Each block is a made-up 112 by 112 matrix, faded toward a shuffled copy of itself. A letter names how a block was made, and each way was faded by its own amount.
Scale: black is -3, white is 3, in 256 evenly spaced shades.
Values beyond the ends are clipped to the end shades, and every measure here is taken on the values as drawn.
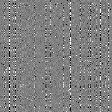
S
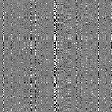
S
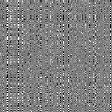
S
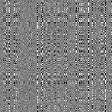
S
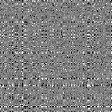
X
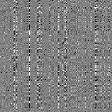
S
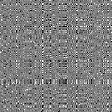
X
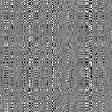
S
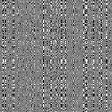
S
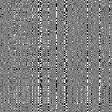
S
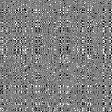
X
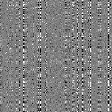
S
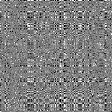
X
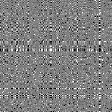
X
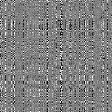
S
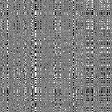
S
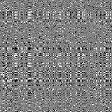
X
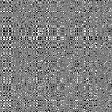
X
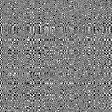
X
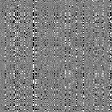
S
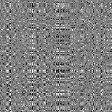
X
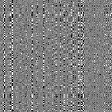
S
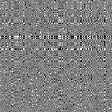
X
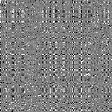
X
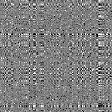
X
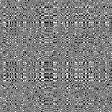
X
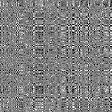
X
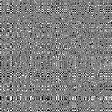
X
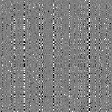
S
